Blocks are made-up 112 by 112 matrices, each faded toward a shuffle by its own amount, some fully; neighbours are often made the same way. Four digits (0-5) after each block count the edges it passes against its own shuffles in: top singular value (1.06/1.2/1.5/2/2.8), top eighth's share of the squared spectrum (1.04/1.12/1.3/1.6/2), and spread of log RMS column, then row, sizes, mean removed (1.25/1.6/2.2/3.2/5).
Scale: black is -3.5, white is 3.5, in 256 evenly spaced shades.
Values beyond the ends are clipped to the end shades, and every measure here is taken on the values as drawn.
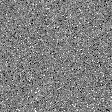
0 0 0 0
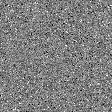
0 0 0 0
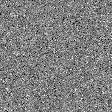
0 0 0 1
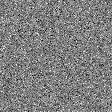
0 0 0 0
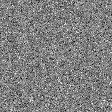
0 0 0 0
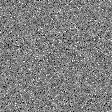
0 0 0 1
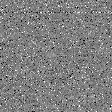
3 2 0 1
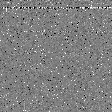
3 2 0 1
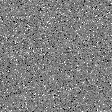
2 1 0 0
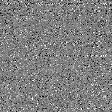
3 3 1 2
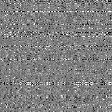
4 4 2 4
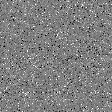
2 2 0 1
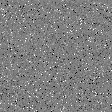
0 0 0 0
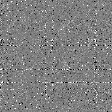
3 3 2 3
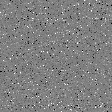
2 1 0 1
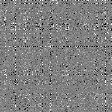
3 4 3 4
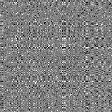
5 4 3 3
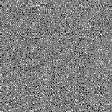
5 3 2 2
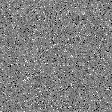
3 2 0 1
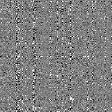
4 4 4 3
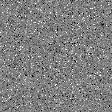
2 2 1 1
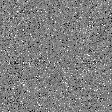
2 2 1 1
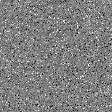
2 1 1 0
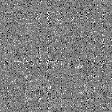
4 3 3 3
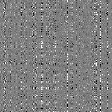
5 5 4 2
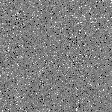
1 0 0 0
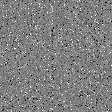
2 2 1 0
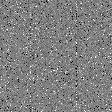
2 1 1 0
